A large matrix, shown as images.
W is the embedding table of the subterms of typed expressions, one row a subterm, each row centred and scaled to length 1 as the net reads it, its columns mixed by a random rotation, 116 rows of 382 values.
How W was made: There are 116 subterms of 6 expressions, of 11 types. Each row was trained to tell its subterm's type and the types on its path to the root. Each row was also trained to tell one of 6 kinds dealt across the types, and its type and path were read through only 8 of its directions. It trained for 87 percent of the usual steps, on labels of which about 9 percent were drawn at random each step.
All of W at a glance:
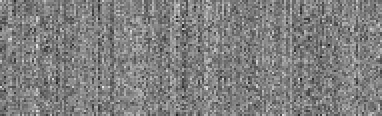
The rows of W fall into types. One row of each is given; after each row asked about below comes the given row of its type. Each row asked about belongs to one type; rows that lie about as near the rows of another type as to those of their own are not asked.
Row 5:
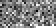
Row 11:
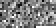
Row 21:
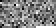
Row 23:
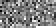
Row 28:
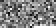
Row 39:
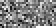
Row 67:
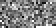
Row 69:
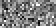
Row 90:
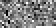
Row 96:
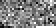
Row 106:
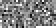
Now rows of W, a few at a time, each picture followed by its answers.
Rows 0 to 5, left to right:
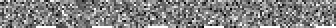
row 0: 69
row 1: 96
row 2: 28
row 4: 39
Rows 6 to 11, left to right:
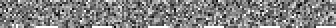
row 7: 69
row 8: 96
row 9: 69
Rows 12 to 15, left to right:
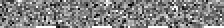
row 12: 90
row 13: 96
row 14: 11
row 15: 39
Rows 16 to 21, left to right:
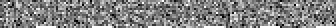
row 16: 21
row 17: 23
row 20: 106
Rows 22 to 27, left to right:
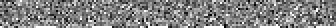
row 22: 90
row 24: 23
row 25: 96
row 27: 106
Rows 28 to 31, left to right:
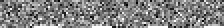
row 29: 28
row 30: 39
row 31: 28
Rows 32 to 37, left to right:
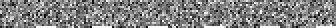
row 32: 39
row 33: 11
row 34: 11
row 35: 5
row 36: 28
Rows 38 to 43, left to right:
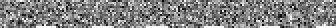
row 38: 28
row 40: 21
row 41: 39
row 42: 23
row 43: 39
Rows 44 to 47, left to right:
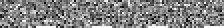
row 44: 90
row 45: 90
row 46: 21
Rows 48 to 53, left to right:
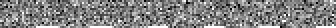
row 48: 21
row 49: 90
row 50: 21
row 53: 96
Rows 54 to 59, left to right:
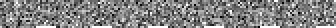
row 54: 106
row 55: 5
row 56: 39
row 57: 23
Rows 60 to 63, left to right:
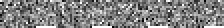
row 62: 23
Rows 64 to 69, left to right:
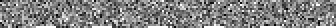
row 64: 21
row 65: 39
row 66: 39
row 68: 90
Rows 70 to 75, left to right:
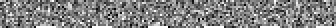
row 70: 106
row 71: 67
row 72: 28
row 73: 5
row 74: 11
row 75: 21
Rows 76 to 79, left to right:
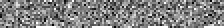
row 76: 90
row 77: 90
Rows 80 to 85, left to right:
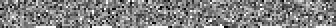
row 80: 39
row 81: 23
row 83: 5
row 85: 28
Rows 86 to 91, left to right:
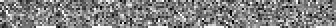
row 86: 96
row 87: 96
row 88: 90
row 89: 28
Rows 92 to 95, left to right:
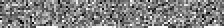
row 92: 23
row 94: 67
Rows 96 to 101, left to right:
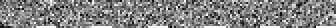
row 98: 21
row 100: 28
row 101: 11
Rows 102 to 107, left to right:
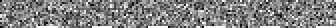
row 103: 67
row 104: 11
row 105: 23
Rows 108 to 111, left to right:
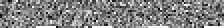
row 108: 90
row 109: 5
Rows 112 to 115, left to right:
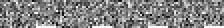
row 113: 69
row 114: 21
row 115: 21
